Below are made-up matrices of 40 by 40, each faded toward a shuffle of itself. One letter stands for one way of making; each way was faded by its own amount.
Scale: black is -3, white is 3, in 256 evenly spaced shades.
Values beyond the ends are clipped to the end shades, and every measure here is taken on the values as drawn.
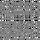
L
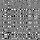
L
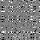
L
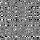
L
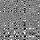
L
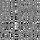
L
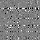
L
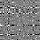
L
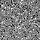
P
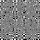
L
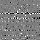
L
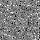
P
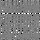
L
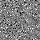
P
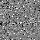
P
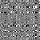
L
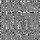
L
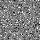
P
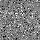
P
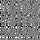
L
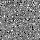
P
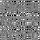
L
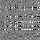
L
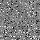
P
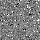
P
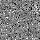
P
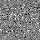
P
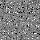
P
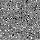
P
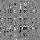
L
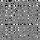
L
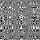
L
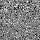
P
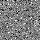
P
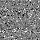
P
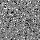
P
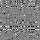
L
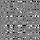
L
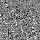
P
